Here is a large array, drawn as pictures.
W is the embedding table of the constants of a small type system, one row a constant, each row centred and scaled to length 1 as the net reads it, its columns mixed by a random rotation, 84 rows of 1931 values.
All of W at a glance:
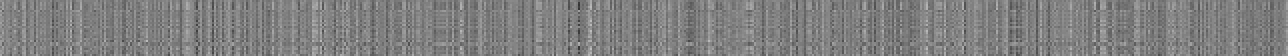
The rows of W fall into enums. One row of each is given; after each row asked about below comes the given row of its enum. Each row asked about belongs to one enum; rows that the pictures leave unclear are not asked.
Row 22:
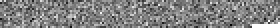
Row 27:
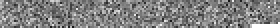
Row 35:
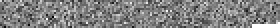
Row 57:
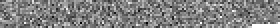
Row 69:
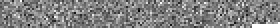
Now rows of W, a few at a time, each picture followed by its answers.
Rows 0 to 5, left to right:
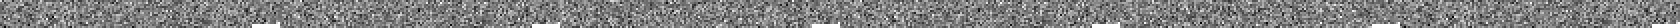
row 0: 35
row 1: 69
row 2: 27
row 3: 69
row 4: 57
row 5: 35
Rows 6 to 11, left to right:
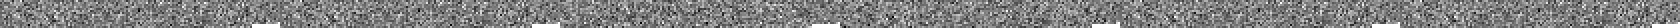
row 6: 69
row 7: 69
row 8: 57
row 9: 35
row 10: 69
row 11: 69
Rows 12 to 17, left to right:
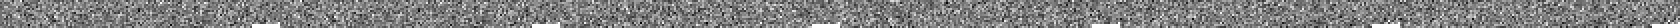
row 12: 69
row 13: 69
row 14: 57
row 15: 27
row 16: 22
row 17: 22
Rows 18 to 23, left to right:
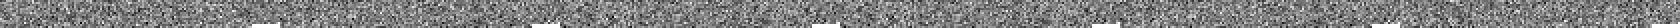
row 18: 57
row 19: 22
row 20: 35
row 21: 35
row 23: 27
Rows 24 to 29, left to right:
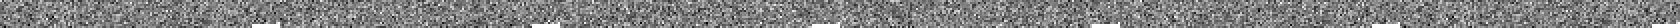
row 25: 22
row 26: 57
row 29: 35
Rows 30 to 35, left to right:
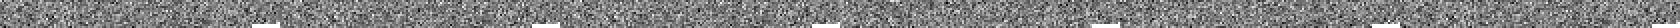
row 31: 69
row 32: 69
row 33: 27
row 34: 22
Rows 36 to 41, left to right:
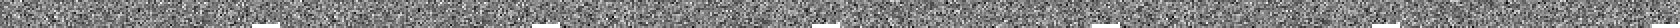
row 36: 69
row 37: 69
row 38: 35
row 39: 27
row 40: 35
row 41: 27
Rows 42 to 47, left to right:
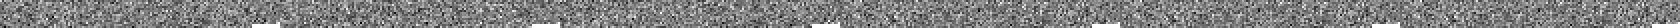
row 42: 35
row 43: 57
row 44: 22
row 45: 69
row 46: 69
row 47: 69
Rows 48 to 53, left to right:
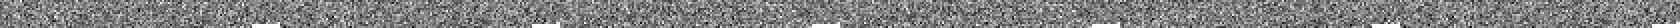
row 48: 69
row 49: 35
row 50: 57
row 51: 57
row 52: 22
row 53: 35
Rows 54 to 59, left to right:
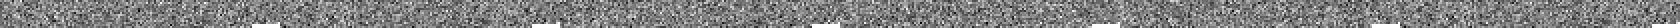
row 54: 69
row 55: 35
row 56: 22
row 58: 27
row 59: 35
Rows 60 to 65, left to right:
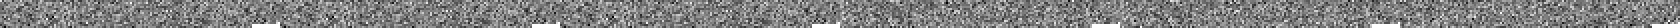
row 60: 35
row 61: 35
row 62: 35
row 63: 27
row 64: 27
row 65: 22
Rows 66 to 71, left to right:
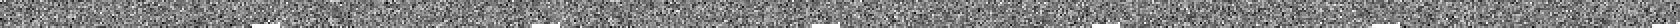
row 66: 22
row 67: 27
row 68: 27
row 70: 57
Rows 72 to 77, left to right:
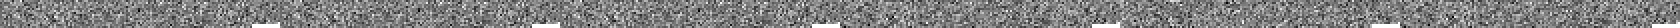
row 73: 69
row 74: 69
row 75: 35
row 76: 27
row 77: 35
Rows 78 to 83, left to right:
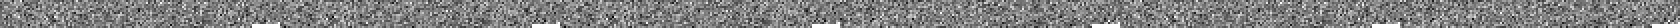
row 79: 35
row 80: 35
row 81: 22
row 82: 69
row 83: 22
